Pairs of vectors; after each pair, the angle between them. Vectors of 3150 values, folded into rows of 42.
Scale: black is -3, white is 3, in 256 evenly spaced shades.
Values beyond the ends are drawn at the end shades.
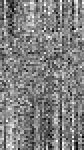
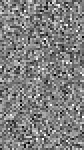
orthogonal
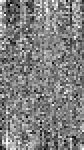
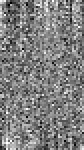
nearly parallel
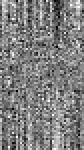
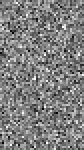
orthogonal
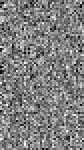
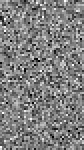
orthogonal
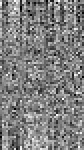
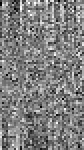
nearly opposite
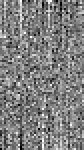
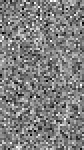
orthogonal
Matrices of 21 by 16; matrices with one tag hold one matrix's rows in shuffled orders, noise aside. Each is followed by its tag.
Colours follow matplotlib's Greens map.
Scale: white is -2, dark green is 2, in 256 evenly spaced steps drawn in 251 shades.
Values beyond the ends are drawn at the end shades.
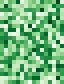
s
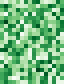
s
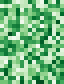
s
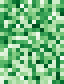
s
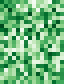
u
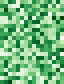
s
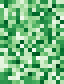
s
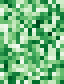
s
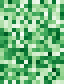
u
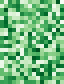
s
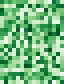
u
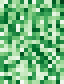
s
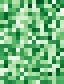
s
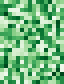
s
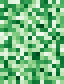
s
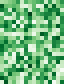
u
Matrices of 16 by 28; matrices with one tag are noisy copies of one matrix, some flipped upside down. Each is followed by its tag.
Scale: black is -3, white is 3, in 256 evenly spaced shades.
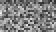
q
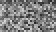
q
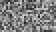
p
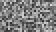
p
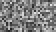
p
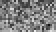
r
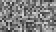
p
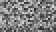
q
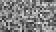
p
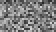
q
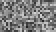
p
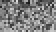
r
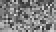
r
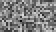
p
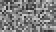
p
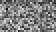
q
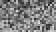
r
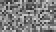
p
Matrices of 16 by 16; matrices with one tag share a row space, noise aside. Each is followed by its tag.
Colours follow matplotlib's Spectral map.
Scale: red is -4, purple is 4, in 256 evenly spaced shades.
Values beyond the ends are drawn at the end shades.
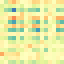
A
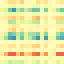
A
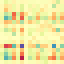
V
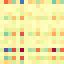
V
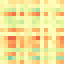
A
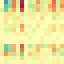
V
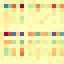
V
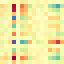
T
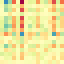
V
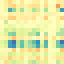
A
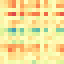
A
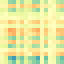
A
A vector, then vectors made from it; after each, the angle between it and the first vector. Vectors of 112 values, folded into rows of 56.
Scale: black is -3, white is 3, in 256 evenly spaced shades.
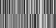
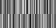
partly aligned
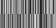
nearly opposite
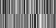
nearly parallel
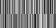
nearly parallel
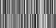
nearly parallel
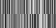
nearly parallel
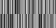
partly opposed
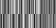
orthogonal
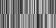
orthogonal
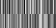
nearly parallel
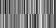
nearly parallel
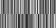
orthogonal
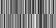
nearly opposite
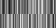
partly aligned
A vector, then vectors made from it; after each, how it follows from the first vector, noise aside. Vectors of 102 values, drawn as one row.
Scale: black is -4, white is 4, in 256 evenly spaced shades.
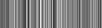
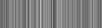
shrunk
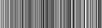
wrapped around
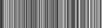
wrapped around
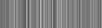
shrunk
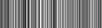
copied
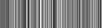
copied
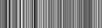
wrapped around
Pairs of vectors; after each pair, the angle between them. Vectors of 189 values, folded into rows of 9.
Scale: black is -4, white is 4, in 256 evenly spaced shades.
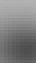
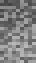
partly opposed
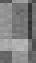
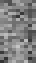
partly aligned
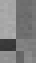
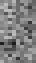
partly aligned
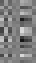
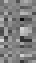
nearly parallel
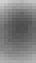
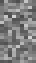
orthogonal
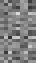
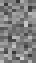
partly aligned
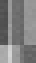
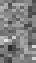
partly opposed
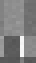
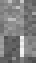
nearly parallel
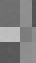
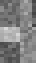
nearly parallel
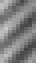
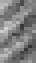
nearly parallel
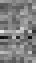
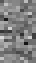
partly opposed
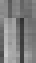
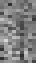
partly aligned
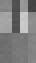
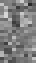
partly aligned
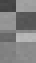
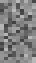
orthogonal
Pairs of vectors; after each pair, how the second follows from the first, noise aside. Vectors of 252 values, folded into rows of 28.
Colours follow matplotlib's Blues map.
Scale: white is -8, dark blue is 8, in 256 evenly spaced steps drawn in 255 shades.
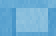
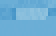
partly zeroed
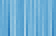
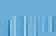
partly zeroed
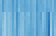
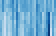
scaled up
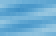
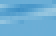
partly zeroed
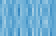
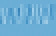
partly zeroed
